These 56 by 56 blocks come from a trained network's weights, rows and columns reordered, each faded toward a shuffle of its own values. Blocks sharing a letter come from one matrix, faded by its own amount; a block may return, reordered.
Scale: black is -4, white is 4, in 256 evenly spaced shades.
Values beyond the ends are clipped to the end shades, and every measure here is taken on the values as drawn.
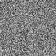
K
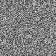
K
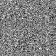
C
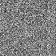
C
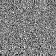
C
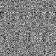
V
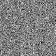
C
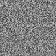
K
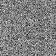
C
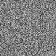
K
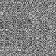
V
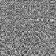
V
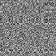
V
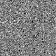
C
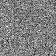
C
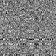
V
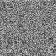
K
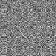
V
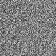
K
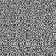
V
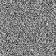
K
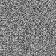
K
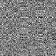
V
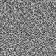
K
